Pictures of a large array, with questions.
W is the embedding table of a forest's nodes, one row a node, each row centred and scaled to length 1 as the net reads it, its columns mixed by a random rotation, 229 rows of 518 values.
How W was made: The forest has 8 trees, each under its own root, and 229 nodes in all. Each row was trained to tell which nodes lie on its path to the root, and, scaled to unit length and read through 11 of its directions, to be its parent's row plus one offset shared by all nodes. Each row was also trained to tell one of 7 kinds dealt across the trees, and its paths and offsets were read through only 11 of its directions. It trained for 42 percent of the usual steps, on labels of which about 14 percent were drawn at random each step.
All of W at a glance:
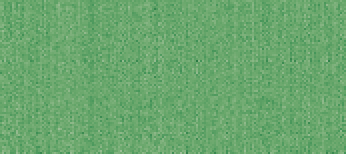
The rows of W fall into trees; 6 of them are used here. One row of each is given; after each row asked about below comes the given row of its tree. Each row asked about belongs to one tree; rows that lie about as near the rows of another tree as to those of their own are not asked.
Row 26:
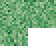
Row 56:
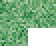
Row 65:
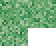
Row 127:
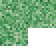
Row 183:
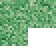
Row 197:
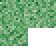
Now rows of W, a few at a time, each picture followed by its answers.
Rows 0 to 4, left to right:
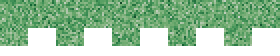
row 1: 26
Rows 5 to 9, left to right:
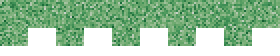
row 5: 65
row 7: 26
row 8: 127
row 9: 197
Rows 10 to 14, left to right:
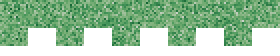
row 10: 127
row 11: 127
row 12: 197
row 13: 127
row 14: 197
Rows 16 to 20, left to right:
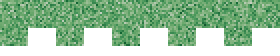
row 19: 127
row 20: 26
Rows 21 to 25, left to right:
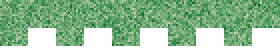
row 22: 127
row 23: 26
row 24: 65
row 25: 26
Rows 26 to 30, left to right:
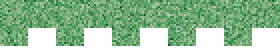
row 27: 56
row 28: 26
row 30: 26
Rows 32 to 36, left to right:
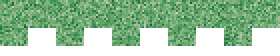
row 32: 26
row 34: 56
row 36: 197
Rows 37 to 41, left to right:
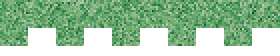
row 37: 183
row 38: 26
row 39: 65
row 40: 127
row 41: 127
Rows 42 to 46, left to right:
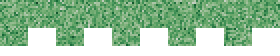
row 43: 56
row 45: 26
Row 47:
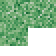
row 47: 183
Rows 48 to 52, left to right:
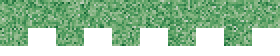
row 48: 127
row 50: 127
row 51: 197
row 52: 197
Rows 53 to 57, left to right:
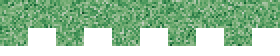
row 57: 56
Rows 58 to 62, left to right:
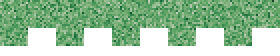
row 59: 56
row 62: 127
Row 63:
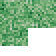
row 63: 183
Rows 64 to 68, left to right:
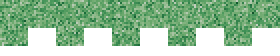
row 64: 26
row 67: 56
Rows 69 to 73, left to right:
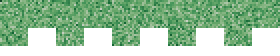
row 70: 65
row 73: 26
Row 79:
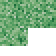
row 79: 127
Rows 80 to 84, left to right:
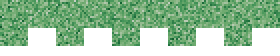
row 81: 65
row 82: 183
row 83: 197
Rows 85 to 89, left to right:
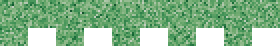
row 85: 26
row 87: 183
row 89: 26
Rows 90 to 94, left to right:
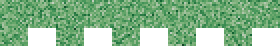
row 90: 26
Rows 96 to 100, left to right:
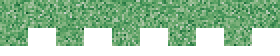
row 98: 65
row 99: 26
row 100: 127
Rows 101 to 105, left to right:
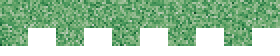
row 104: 183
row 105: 183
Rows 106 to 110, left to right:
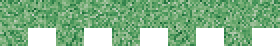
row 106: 65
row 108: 65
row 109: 197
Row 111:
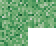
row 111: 26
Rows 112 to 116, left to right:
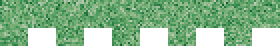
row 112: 56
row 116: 65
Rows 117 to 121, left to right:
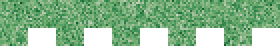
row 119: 26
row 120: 127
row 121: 127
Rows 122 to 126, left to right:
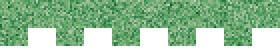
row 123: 127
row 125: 65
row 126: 56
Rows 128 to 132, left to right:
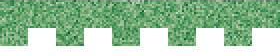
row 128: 65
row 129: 197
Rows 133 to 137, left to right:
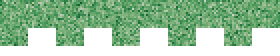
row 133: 56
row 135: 65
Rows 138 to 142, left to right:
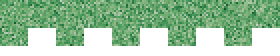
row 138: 197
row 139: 56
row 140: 127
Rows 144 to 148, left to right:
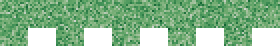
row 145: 197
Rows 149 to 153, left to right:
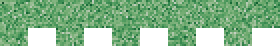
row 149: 183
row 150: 26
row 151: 26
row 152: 56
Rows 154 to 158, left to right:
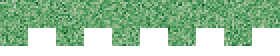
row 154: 183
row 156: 127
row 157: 26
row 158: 26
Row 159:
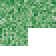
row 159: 65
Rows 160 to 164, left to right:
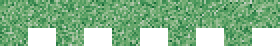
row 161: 127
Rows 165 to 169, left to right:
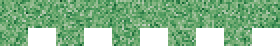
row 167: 183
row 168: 65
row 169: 127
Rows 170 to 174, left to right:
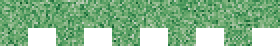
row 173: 65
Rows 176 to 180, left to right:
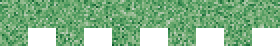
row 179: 65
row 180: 26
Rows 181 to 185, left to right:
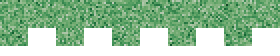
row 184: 56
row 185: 183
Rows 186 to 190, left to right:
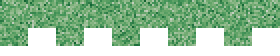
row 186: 56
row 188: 197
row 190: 183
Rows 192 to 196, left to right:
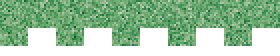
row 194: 183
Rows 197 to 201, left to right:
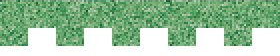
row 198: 26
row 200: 56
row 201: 127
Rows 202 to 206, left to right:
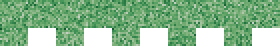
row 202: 26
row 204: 65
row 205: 56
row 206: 56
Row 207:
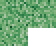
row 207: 127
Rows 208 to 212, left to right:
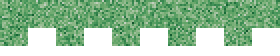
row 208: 26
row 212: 65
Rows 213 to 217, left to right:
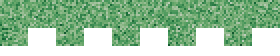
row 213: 26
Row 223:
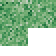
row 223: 26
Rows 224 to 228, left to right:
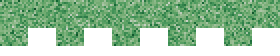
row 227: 197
